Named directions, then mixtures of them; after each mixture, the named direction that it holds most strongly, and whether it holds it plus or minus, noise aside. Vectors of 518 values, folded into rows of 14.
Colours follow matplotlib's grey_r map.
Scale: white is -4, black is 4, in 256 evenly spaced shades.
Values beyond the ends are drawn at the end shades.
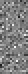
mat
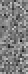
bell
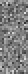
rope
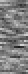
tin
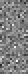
mat, plus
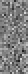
bell, plus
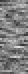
tin, minus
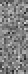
rope, minus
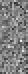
bell, minus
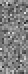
rope, plus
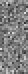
rope, plus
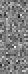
mat, plus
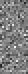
mat, plus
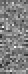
mat, plus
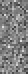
bell, minus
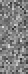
bell, minus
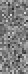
rope, plus
